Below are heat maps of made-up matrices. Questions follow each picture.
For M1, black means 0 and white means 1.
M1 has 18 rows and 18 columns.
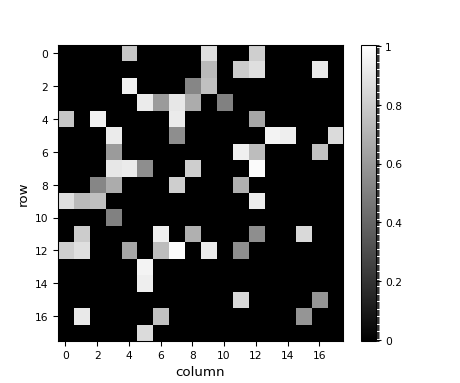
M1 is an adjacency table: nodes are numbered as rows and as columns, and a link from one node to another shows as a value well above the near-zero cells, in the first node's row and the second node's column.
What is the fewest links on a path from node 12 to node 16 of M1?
2
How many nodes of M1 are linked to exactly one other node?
4
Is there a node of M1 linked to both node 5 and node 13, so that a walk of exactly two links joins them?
no
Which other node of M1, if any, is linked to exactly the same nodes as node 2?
none
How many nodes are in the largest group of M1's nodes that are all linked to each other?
3
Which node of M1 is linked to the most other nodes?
node 12
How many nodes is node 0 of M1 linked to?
3
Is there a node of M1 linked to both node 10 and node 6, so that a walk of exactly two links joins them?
yes
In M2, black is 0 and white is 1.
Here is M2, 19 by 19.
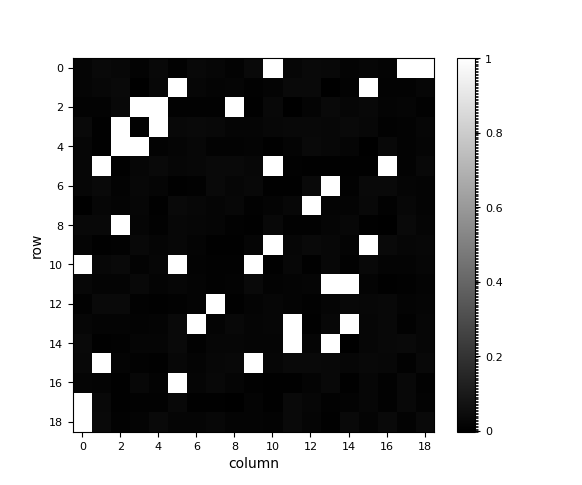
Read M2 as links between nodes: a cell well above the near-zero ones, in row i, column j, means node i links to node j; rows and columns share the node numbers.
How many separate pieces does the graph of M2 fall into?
4
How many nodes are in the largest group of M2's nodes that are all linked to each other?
3
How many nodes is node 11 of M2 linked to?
2
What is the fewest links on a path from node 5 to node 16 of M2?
1
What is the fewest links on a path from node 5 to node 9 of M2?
2
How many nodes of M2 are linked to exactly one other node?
7
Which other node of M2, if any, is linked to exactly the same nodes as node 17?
node 18
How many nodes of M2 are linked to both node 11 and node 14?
1
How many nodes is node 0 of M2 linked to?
3
